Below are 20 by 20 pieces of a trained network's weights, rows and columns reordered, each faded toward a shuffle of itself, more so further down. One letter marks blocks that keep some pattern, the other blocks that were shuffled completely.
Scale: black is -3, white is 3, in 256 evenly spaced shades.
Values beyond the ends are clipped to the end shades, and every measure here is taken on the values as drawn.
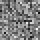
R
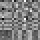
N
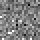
R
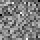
R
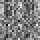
N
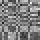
N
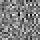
N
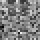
N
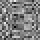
N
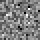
R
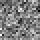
R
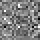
N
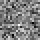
R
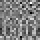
N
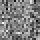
N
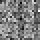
N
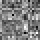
N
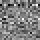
N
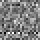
N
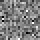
R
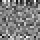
N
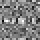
N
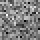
R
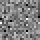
R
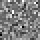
R
